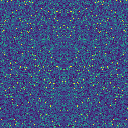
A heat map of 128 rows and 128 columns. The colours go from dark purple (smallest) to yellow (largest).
The left and right halves mirror each other. No seam splits the table. Most values sit low, with a long tail of high ones. The texture is fine-grained noise.
